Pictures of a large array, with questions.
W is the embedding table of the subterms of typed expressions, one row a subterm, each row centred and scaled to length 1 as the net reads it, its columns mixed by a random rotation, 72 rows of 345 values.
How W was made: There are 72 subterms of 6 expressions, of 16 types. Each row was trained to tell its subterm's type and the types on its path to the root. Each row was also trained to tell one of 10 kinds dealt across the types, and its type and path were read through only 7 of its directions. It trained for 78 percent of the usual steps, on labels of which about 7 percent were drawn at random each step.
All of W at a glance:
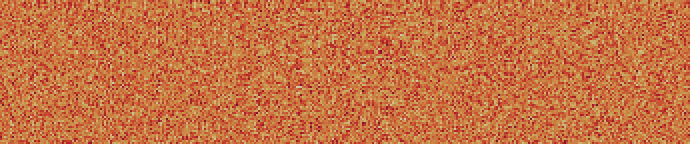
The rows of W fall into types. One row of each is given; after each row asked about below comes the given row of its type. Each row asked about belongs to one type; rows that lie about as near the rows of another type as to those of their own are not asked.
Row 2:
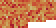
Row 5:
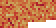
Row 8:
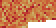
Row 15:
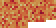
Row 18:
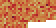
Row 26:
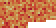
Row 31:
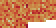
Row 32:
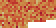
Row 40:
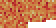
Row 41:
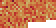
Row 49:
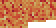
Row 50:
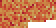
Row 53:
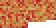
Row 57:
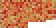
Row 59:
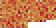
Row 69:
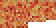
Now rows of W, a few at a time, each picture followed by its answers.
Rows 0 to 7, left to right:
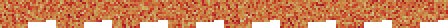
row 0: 32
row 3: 59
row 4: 49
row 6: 53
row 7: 57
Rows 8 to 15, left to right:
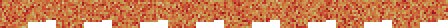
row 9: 59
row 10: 41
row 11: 69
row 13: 69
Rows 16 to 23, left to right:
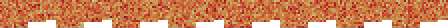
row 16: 26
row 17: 50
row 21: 69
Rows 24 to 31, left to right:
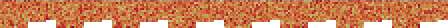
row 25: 26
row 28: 50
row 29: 53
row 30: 8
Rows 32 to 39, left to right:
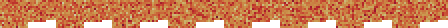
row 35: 5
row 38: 2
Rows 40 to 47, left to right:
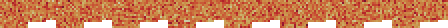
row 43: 5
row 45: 41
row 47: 49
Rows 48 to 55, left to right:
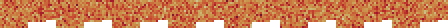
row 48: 57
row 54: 57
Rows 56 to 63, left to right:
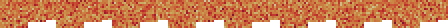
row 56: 59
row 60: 8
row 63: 5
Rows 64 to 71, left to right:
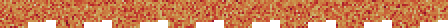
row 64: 8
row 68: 15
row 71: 41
